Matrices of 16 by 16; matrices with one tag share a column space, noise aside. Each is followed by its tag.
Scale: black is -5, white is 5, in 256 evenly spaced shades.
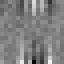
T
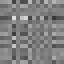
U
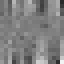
T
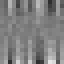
T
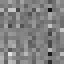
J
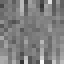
T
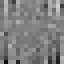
T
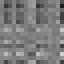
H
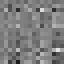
J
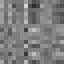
H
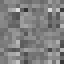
J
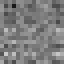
H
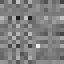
U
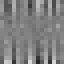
T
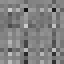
J
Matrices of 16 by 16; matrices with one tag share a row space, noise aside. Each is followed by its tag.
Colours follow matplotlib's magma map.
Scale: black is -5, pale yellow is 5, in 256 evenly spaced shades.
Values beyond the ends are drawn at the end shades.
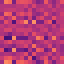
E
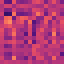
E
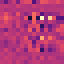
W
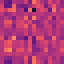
E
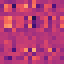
E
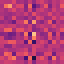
E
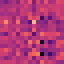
W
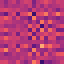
W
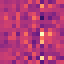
W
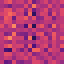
E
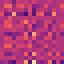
E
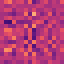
E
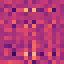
E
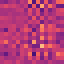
W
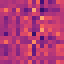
W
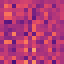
E
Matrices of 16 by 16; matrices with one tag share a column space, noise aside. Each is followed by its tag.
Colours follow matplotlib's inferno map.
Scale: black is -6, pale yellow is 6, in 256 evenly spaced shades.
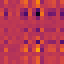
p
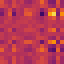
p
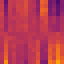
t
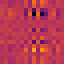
p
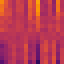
t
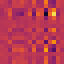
p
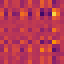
p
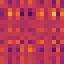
p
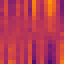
t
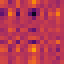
p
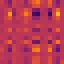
p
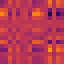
p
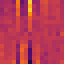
t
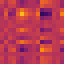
p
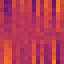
t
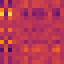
p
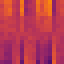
t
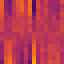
t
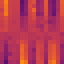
t
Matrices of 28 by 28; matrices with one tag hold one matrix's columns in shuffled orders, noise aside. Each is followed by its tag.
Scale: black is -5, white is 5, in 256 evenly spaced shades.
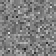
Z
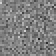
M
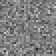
Z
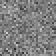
Z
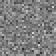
Z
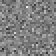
Z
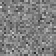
Z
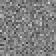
M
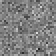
Z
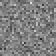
M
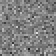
Z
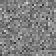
M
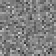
Z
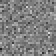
Z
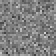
Z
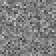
M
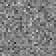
M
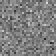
M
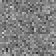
Z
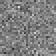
Z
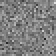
M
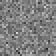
Z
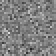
Z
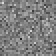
M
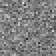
M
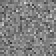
M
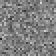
M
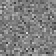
Z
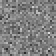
Z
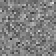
M
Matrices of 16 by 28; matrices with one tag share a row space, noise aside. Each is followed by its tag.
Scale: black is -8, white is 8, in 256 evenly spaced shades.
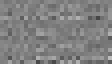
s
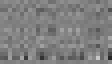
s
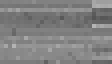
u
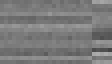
u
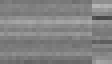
u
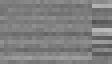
u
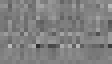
s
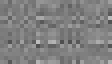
s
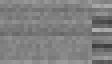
u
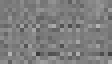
s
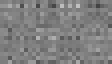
s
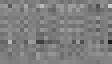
s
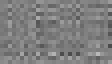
s
